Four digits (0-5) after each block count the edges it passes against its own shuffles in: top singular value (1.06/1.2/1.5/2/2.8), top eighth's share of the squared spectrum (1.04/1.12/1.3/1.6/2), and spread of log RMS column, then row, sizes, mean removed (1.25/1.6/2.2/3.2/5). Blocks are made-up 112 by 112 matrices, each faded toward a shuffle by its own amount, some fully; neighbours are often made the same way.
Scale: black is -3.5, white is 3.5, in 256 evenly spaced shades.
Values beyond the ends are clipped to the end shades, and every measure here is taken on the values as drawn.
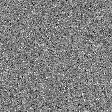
0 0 0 0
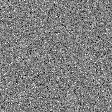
0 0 0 0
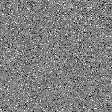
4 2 1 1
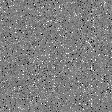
3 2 1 0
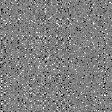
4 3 2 2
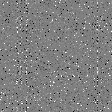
4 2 1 1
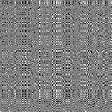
5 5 4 4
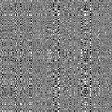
5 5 4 3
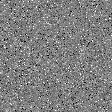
2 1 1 0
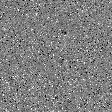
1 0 0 0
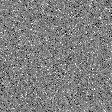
1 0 0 0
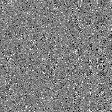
3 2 2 1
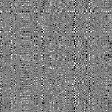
5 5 4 3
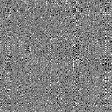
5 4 3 2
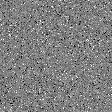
1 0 0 0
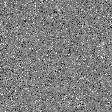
2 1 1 0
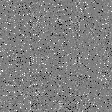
3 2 1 0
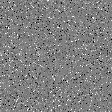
3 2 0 0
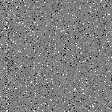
3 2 1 0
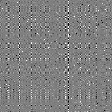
5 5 4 3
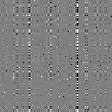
5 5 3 3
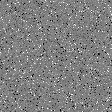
0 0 0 0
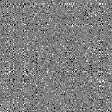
4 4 3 2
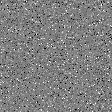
2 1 0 0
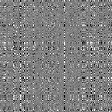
5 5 4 3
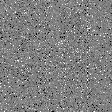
3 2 1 0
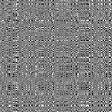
5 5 4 4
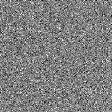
4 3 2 2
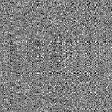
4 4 3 3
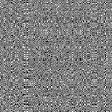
5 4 3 3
